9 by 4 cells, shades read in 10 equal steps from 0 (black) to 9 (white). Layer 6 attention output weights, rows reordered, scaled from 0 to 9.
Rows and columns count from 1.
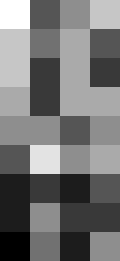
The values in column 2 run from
2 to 8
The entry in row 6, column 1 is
3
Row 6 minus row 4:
-3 6 -1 0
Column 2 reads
3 4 2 2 5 8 2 5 4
